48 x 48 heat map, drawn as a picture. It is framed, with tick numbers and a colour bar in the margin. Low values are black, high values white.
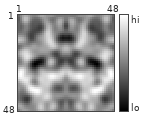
Histogram: bell-shaped. Lone odd cells: none. Mirror symmetry: left to right. Grain: blotchy.
